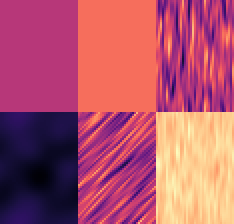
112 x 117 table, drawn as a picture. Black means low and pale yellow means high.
It is made of 2 by 3 panels. Panel 1,1: middling, flat. Panel 1,2: high, flat. Panel 1,3: middling, streaked downward, strong in contrast. Panel 2,1: very low, smooth, faint in contrast. Panel 2,2: middling, slanting up to the right, strong in contrast. Panel 2,3: very high, streaked downward, faint in contrast.
